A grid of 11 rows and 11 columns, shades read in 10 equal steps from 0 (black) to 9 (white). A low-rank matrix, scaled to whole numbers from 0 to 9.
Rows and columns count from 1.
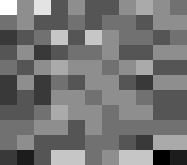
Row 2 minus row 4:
1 0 1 0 0 -1 -1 1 0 0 0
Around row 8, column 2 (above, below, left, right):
3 4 3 4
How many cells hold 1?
2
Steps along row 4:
up down up up same up down same up same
